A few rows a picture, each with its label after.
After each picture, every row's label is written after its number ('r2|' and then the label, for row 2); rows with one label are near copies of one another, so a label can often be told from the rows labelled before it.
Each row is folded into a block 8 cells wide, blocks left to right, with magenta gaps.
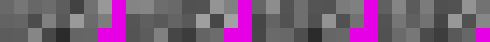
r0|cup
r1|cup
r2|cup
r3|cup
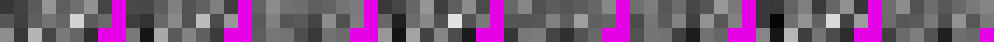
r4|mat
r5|mat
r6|cup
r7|mat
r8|cup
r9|cup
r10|mat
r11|cup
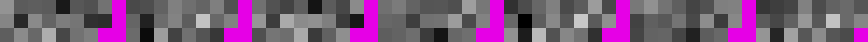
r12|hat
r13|mat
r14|hat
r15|cup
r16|mat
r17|cup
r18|mat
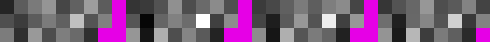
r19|mat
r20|mat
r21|mat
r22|mat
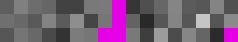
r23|cup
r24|mat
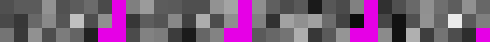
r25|mat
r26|cup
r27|hat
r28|mat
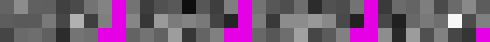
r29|cup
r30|hat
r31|hat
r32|mat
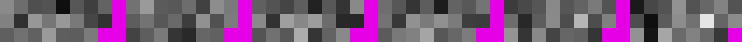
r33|hat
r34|cup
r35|hat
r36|hat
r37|mat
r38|mat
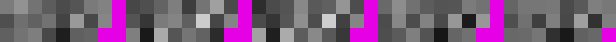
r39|cup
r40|mat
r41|mat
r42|cup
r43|cup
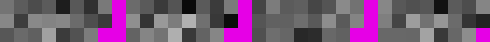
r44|hat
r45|hat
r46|cup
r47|hat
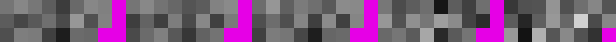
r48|cup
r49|cup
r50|cup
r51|hat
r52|mat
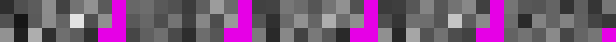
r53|mat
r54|cup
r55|mat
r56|mat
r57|hat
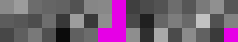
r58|cup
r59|mat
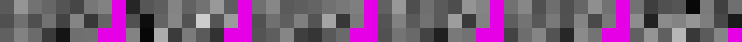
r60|cup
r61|mat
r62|cup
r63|cup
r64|cup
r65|hat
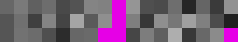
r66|cup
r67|hat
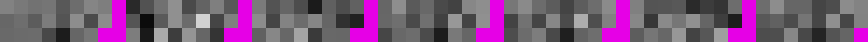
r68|cup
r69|mat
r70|hat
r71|cup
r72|cup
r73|hat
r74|cup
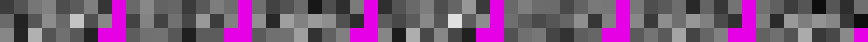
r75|mat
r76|cup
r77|hat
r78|mat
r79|cup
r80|hat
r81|hat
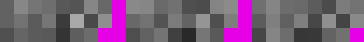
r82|cup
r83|cup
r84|cup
